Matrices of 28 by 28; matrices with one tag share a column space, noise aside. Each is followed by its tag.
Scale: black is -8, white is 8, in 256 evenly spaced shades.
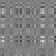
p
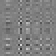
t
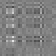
p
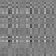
p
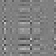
t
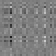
p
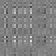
p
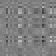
p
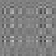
p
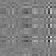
p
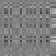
p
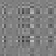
p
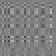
p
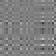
t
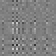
t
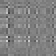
p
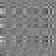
p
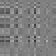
p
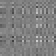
p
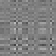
t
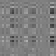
p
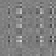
p
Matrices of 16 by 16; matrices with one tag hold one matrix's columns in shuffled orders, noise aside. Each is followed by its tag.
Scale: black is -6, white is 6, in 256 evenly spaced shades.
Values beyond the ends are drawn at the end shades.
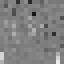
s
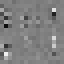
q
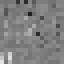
s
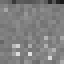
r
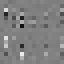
q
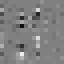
q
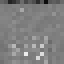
r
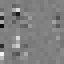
q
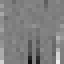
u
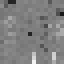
s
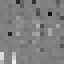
s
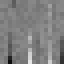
u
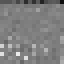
r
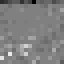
r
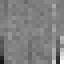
u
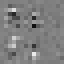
q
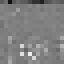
r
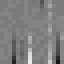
u
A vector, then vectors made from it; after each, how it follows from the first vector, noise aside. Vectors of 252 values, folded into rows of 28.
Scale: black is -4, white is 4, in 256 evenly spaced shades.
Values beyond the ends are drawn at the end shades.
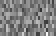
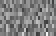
copied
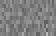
shrunk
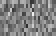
wrapped around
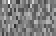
reversed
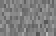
shrunk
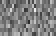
wrapped around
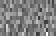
copied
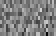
negated
